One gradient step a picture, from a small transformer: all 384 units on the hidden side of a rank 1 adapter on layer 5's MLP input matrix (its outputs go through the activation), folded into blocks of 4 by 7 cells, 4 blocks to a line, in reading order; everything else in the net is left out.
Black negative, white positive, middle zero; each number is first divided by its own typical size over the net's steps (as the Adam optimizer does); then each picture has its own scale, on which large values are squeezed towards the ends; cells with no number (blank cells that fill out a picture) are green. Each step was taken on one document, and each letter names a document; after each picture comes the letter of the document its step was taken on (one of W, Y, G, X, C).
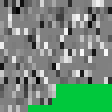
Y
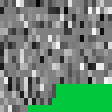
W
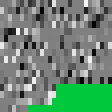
Y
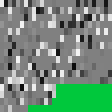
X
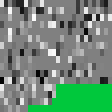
X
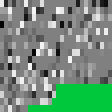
X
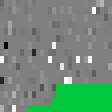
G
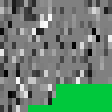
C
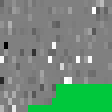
G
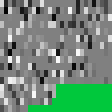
X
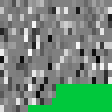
W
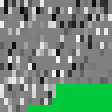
X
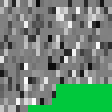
W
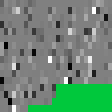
G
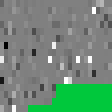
G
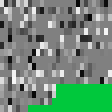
X
